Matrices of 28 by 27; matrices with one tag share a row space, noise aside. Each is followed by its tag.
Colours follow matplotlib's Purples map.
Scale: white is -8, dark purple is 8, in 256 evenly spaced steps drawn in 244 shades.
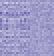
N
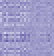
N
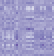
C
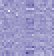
C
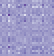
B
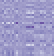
C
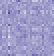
B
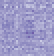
C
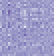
B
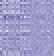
N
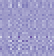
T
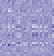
B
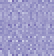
T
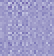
T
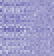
N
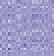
B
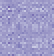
B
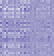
N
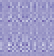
T
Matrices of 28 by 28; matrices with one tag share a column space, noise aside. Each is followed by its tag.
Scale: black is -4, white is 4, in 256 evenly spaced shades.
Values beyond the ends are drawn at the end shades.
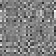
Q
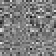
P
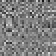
P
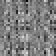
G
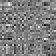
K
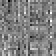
G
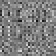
Q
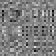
Q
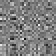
K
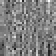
G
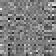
K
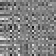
K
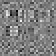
Q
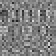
Q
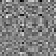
P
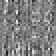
G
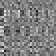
Q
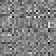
P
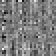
G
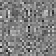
Q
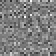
P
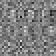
Q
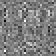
Q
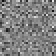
P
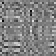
Q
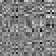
P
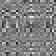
P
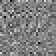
P
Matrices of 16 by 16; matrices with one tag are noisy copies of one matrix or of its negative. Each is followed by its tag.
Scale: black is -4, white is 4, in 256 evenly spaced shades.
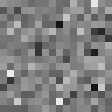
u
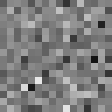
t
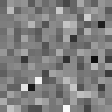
t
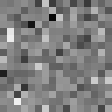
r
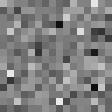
u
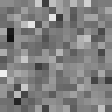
r
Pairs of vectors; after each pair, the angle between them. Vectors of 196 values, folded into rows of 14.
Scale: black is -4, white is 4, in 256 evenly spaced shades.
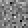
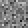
nearly parallel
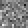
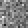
orthogonal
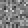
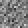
orthogonal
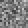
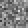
nearly parallel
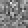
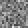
orthogonal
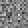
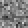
orthogonal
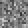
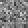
nearly opposite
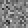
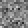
orthogonal
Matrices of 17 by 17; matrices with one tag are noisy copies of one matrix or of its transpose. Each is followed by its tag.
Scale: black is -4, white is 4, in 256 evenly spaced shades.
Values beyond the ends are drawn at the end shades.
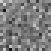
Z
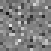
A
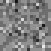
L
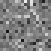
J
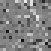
J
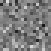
L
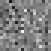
A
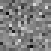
A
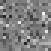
L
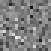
J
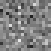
A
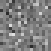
A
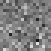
L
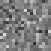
A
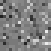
L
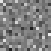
Z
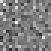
Z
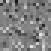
L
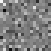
Z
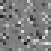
L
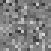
L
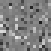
J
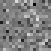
J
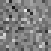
A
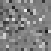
A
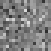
A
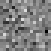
A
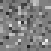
A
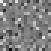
Z
